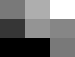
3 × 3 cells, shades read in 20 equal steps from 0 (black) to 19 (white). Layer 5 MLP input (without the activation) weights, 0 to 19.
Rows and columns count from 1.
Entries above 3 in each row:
3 3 1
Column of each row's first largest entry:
3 2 3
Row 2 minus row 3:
4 11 1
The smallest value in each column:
0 0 9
